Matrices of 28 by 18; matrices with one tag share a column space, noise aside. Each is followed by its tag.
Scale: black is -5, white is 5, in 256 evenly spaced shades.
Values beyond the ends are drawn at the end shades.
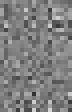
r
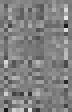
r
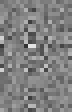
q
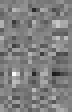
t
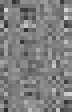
r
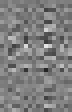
q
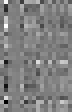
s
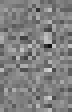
q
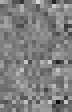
s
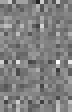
s
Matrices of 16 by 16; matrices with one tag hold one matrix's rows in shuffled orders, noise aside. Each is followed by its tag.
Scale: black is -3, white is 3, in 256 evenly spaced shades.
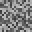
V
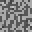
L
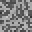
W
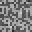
V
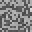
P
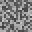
L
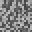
L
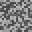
W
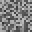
L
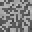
W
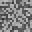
V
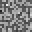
V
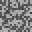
P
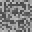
P
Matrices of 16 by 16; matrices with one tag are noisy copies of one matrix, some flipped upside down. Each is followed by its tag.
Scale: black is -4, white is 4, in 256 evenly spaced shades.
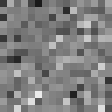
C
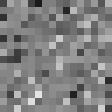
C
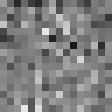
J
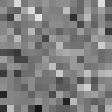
C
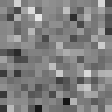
C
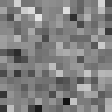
C
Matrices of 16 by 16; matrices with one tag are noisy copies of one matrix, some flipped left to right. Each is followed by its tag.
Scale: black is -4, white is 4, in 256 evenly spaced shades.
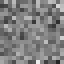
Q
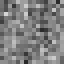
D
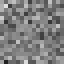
Q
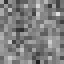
D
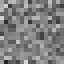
Q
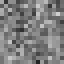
D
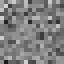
Q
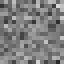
Q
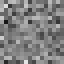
Q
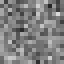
D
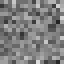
Q
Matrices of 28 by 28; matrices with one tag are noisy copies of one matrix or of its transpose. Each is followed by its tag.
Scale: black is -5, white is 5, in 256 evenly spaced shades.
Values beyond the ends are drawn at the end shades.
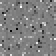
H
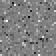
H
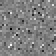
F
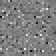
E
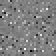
E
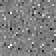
F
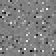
E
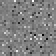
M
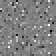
E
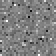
H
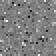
H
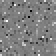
H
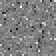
H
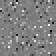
E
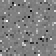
H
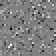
F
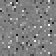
E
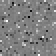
H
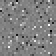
E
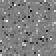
H
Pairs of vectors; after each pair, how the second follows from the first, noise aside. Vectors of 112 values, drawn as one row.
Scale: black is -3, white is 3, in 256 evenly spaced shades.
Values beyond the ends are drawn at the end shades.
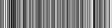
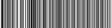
wrapped around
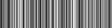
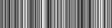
wrapped around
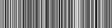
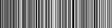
wrapped around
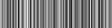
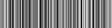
reversed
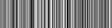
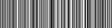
wrapped around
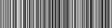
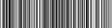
reversed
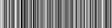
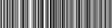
wrapped around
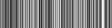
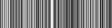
wrapped around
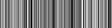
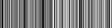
wrapped around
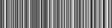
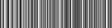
reversed
